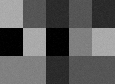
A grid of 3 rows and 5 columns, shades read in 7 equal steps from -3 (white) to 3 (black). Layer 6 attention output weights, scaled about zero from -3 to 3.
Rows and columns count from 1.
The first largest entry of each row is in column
3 1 3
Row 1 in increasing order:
-1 1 1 2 2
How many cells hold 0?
3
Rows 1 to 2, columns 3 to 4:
2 1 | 3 0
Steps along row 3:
same up down same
